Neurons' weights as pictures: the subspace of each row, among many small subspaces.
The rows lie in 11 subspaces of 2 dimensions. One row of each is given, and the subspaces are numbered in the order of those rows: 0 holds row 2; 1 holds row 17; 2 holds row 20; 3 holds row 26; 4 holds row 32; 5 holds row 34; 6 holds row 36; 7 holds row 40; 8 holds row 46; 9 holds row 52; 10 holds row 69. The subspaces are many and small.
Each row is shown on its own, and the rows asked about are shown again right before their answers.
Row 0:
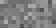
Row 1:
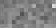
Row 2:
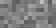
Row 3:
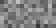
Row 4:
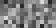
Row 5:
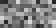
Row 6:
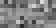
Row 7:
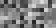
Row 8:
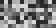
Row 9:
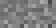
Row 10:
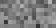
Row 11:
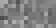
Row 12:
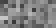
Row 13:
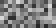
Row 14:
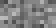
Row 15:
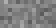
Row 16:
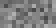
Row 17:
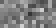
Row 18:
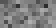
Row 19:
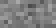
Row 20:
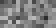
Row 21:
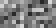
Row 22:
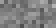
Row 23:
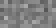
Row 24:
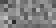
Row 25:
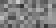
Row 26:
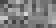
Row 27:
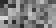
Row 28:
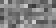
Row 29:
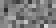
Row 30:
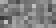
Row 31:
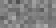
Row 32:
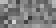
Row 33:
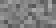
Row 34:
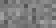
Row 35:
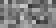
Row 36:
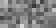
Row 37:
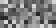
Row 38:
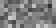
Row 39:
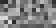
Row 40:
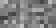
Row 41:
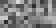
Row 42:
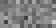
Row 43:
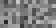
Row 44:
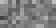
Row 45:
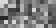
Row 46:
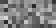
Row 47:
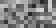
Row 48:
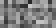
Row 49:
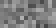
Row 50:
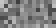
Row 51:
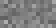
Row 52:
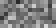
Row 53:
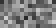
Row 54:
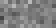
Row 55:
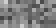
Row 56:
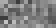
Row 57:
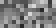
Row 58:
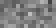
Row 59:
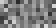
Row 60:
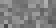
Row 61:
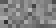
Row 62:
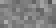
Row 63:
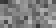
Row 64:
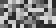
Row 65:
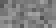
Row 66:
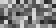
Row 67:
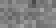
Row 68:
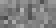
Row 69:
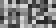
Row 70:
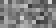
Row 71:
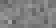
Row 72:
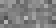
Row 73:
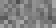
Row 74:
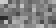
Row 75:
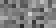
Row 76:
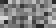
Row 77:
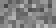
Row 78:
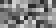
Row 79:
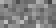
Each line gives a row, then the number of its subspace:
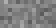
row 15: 6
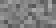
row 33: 8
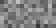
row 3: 9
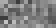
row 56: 3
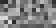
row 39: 4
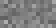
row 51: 8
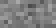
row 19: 7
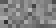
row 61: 8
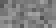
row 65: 3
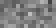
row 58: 8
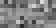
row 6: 0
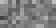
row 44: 2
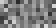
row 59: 4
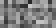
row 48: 10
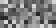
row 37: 8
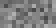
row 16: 2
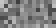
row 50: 4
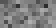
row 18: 6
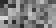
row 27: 3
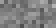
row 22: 1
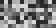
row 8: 10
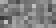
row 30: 7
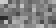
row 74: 7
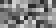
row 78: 0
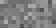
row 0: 1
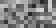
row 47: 7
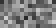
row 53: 10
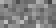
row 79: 0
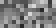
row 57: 1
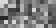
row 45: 3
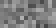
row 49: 0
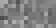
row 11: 3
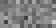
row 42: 10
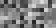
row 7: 1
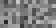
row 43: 10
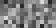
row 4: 8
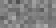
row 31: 9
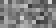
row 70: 10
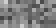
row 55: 6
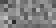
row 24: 4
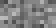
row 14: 7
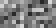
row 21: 7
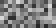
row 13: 9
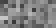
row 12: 3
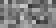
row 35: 10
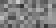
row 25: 9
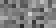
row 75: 1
